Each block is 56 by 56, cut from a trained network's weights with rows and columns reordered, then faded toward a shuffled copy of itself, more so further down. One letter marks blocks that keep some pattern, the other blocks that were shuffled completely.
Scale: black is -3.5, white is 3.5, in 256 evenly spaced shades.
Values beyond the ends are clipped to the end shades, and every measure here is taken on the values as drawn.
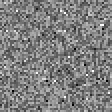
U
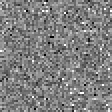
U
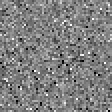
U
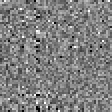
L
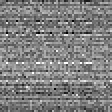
L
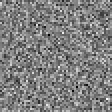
U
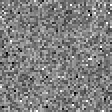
U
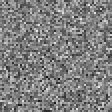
U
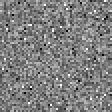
U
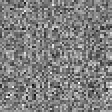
L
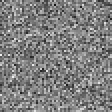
U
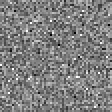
U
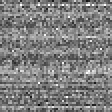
L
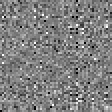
L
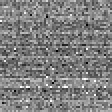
L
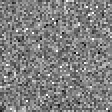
U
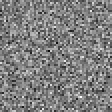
U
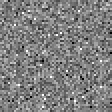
U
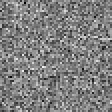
L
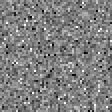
U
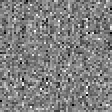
L
